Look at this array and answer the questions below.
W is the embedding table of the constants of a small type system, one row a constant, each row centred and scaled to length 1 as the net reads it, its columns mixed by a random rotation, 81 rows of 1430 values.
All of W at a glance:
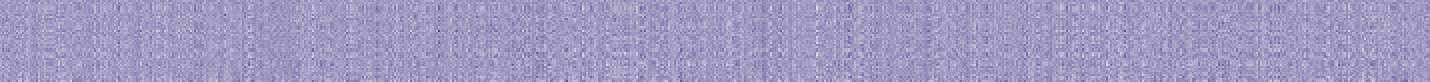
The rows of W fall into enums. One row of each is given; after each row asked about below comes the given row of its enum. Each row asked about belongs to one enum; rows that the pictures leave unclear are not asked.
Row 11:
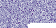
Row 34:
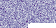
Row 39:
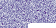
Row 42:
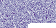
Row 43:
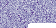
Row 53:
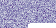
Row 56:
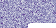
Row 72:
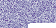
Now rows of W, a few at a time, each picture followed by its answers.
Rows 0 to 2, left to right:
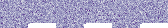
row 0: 56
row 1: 11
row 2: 42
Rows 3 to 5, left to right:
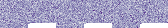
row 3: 72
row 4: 39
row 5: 43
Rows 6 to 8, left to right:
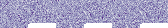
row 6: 43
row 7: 42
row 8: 42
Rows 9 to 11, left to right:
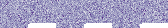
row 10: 42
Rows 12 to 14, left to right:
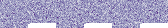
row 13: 56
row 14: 39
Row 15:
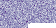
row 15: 34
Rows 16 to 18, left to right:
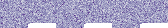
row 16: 56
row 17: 43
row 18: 72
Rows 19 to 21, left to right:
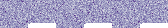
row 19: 34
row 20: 43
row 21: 34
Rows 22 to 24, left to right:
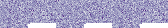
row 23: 42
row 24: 11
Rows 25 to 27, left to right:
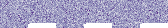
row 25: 43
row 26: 11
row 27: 39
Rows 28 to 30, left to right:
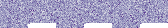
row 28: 11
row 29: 56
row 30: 43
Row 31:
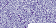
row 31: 43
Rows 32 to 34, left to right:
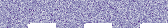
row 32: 11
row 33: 72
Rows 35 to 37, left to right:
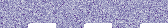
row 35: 56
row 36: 43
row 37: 53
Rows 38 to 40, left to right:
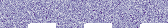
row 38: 42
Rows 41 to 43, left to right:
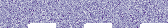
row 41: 11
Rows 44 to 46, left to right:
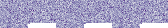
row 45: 72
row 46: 11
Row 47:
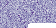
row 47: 43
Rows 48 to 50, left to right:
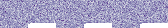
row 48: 34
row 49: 72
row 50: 72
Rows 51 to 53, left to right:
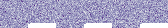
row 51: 34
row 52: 42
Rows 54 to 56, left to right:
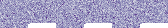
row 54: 42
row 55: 43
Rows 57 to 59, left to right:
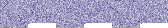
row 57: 43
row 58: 72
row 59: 34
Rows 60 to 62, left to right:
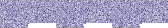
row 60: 53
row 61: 11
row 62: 11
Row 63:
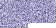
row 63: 39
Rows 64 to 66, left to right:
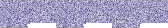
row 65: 11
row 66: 53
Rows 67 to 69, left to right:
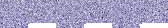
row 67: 56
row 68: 42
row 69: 11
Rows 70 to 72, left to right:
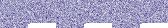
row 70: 42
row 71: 56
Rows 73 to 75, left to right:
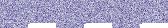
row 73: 53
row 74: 72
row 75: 11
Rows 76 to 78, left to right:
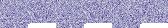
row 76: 42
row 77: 42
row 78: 43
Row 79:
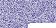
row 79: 72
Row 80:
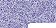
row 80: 72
